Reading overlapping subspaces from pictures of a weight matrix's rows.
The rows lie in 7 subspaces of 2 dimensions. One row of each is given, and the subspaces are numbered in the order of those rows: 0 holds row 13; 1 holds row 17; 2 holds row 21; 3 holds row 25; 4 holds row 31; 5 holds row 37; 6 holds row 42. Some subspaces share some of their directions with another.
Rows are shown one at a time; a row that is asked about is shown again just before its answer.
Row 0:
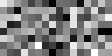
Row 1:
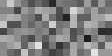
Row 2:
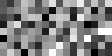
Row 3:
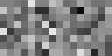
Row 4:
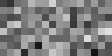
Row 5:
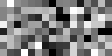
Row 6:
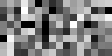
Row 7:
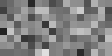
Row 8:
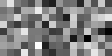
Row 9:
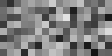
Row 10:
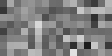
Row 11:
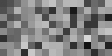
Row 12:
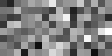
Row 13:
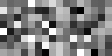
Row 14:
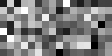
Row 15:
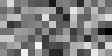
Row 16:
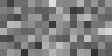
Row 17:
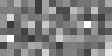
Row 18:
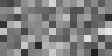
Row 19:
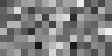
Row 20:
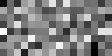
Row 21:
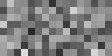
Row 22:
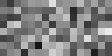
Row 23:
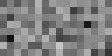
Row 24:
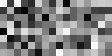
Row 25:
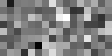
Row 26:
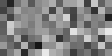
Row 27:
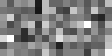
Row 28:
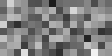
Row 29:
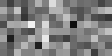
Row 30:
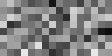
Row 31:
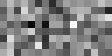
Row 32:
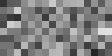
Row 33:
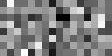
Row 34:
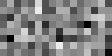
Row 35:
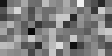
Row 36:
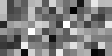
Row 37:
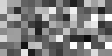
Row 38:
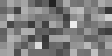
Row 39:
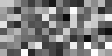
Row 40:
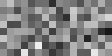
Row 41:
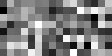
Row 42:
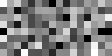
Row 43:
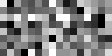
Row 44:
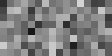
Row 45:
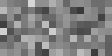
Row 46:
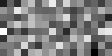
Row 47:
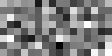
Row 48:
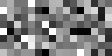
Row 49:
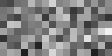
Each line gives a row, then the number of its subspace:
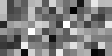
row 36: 2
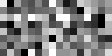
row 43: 3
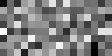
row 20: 6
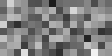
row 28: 2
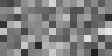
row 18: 6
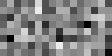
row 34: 1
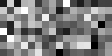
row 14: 6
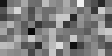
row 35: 2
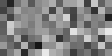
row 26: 0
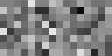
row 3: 0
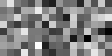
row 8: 1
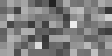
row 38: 4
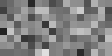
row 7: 0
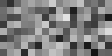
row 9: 5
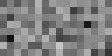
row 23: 1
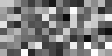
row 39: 5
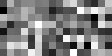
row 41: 5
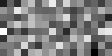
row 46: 6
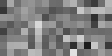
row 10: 5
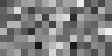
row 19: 2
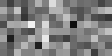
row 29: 4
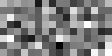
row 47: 1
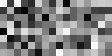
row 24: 6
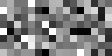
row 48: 0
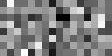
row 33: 3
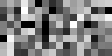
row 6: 4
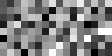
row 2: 4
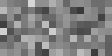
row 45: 0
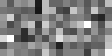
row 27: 1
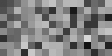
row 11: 5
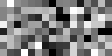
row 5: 3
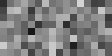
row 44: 2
